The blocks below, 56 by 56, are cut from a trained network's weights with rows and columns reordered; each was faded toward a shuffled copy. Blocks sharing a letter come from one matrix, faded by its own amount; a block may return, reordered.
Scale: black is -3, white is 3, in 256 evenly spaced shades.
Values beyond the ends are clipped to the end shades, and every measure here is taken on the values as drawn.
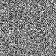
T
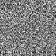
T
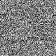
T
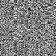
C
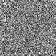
T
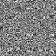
C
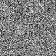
T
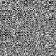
C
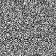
T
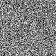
T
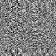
C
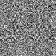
T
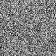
T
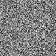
T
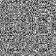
C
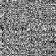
C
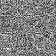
T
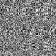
C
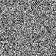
T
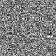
T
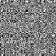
C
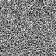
T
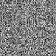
C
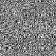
C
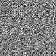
C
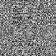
C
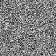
T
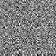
C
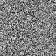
T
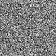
T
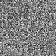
T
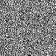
T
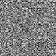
C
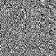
C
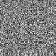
C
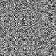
C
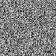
T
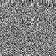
C
